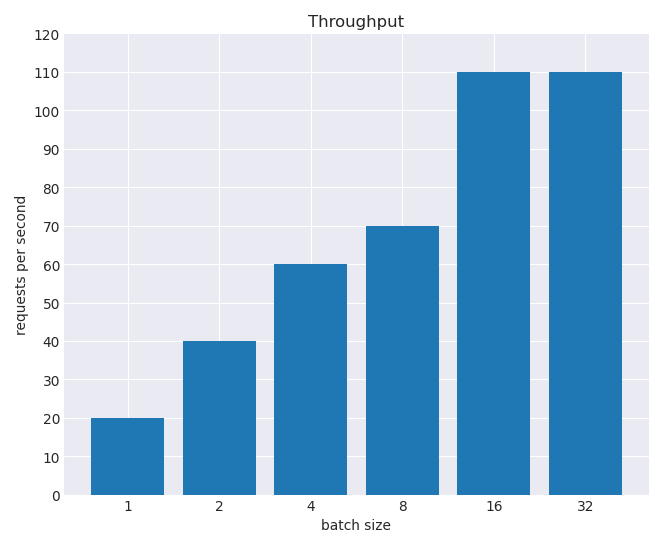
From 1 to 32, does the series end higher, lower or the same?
higher
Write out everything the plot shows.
Title: Throughput
x-axis: batch size, ticks 1 2 4 8 16 32
y-axis: requests per second, ticks 0 10 20 30 40 50 60 70 80 90 100 110 120
Values:
20 40 60 70 110 110
